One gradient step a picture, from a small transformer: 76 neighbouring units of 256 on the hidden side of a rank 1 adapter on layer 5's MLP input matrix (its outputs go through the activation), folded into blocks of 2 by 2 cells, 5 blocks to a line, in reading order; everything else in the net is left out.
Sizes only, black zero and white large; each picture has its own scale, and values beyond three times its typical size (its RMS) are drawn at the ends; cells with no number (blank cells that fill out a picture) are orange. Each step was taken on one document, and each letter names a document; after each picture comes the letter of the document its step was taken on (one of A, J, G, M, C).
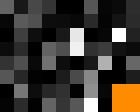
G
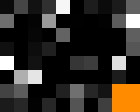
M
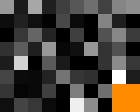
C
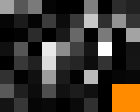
G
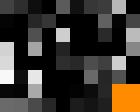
M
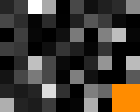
C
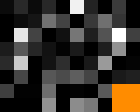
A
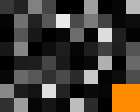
G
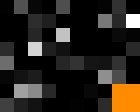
M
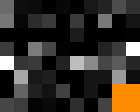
M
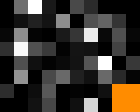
A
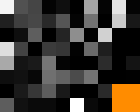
C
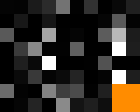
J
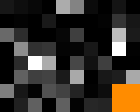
J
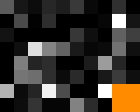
J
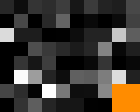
J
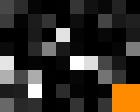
M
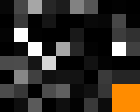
J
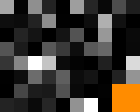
C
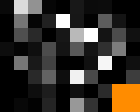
A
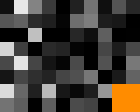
C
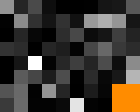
G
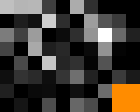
A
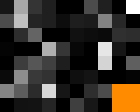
C
